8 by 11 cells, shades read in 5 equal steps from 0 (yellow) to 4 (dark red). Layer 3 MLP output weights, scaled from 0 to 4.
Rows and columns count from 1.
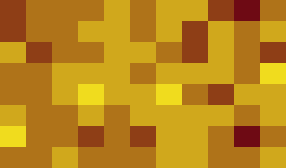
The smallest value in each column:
0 2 1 0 1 1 0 1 1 1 0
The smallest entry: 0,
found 4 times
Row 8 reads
2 2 1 2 2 2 1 1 2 2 1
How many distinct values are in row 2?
3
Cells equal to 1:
36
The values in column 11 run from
0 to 3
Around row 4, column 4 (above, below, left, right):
2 0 1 1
